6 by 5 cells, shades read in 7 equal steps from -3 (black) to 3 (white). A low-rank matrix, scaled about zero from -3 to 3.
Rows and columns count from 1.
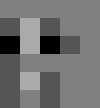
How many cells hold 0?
17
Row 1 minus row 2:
1 -1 1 0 0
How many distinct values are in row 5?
3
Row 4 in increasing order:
-1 0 0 0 0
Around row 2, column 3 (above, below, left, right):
0 -3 1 0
